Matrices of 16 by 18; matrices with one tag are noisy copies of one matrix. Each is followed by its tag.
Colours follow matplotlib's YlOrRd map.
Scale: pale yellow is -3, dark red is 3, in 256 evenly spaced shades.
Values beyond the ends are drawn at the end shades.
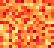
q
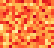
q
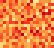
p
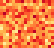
q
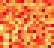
q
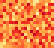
p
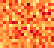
p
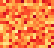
q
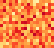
p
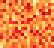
p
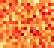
p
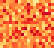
p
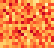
p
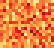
p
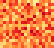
p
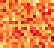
p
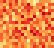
p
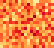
p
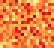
p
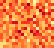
p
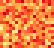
q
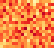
p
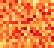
p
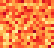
q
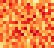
p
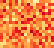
p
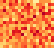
p
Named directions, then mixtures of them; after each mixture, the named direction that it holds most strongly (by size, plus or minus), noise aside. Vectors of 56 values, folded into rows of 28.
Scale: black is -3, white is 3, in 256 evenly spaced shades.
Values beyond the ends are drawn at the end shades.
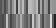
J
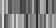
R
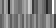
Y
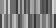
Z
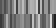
J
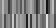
R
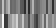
R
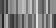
R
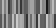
R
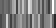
J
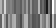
Z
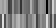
R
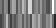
Y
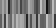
R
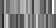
R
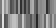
R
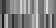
R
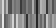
R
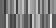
J
